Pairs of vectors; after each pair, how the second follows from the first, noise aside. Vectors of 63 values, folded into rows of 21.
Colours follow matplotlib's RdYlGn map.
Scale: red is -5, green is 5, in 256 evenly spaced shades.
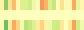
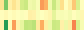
copied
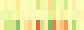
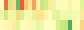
wrapped around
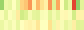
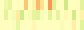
partly zeroed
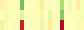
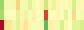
wrapped around
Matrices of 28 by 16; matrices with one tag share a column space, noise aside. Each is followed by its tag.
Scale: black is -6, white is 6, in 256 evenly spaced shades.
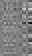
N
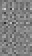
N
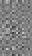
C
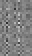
N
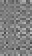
C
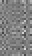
C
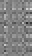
N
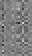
N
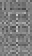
N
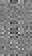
C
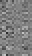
C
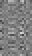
C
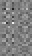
N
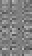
C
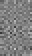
C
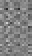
N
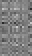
N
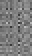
N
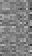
N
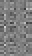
N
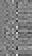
C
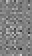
C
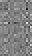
N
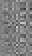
N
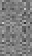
N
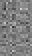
N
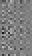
C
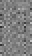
N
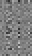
C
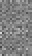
C
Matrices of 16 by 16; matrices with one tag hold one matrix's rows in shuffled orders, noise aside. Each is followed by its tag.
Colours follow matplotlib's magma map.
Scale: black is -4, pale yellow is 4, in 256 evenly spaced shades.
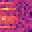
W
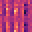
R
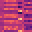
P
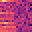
W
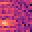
W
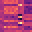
P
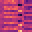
P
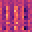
R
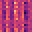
R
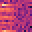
W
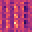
R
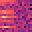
W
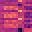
P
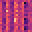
R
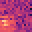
W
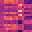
P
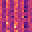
R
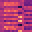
P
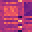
P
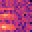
W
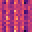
R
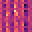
R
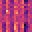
R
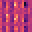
R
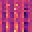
R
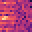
W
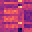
P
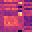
P
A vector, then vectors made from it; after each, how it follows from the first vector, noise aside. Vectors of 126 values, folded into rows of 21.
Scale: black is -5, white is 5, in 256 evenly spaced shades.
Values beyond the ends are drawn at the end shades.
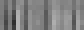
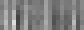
negated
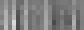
negated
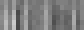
negated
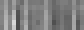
negated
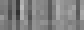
wrapped around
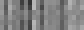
wrapped around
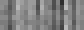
wrapped around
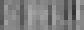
wrapped around
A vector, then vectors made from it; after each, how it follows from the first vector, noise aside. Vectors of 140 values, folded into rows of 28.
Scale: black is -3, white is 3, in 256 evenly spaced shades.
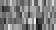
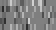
partly zeroed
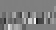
partly zeroed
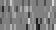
partly zeroed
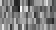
reversed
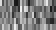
reversed
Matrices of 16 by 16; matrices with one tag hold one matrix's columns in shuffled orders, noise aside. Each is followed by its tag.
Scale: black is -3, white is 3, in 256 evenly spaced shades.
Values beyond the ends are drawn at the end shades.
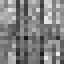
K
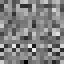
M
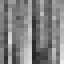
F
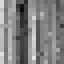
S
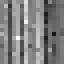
S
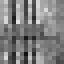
K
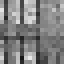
K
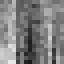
F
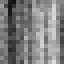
S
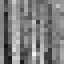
F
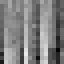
F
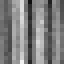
S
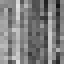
S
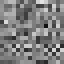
M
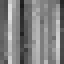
S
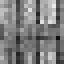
K
